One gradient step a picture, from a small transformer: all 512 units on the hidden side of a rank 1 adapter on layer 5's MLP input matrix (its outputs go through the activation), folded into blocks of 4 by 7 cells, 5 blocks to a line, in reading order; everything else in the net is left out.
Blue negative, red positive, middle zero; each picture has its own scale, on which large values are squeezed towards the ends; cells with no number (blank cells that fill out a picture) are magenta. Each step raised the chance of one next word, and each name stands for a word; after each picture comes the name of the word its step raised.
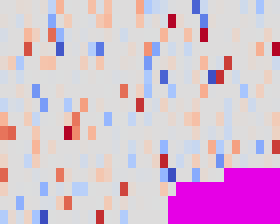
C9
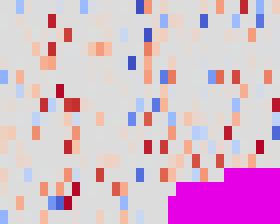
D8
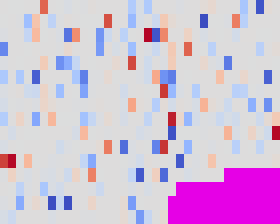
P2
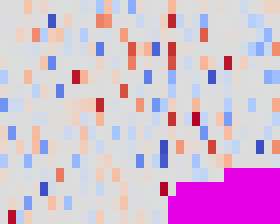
C9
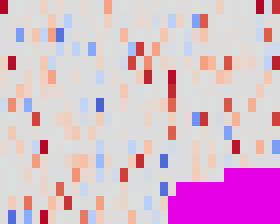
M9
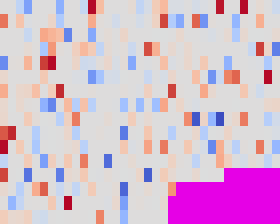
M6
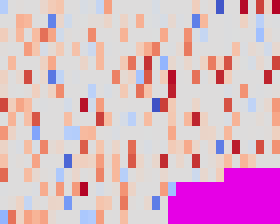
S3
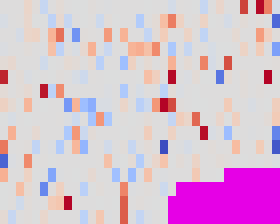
P2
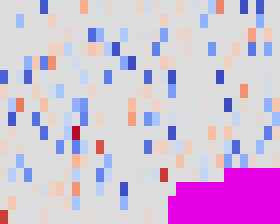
S3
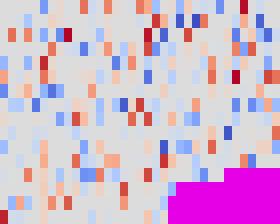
M9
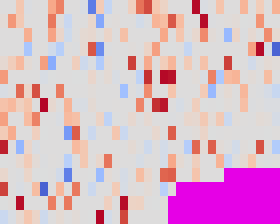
P2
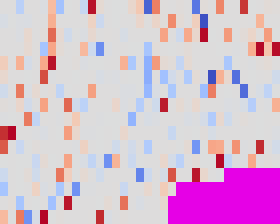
M6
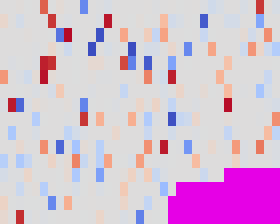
M9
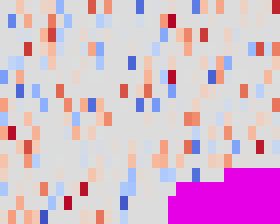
D8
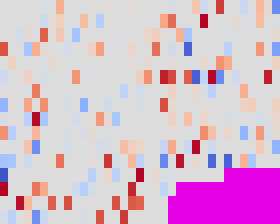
P2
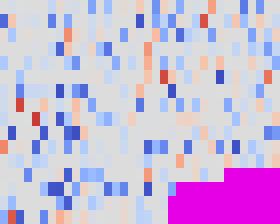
M6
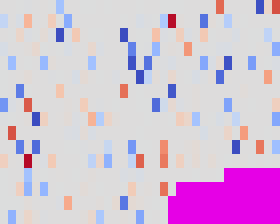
D8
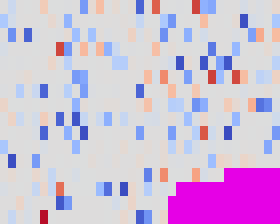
C9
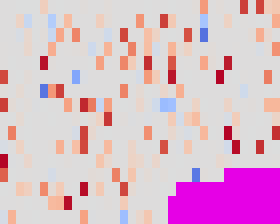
S3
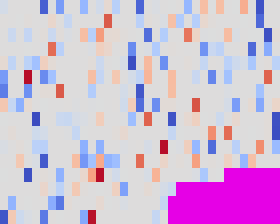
D8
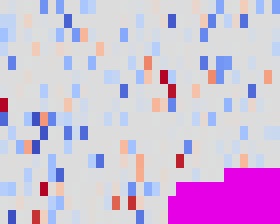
C9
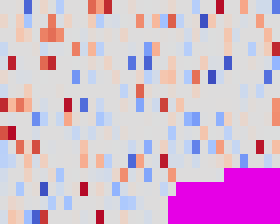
M6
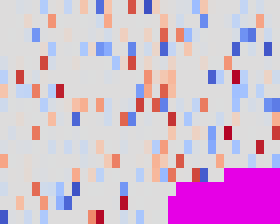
P2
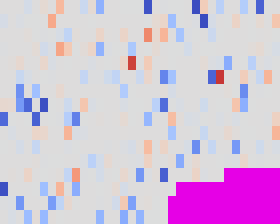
P2
